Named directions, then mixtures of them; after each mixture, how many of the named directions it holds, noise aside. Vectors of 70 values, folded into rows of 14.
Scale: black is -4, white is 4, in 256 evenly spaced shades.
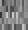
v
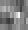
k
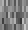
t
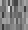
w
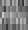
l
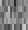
three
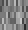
one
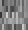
one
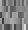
two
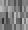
two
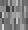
two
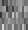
three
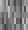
three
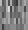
one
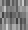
one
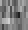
two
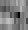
one
